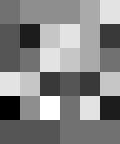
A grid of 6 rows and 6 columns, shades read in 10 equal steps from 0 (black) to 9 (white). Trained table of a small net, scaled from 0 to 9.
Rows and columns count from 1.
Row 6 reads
3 3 3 4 4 4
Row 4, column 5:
2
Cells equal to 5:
4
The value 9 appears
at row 5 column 3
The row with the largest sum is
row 1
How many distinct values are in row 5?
6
